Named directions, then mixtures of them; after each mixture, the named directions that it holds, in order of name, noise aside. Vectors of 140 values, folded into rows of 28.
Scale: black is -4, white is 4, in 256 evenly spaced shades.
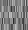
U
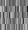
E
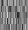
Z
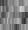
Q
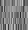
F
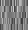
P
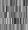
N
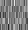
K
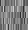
F, P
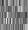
N, Q, Z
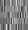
F, N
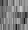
F, Q, Z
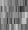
Q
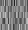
K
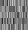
U, Z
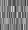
E, P, U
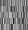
U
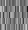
E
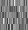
K, U, Z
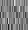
K, P, Z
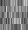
N, Q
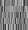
F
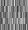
K, P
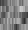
Q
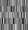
U
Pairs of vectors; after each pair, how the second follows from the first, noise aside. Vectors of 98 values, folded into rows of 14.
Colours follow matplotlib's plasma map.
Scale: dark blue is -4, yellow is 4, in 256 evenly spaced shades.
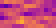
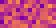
shuffled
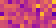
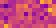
shuffled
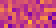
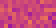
shrunk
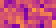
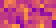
negated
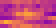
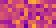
shuffled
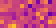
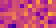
negated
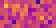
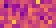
negated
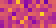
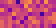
negated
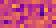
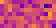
shuffled
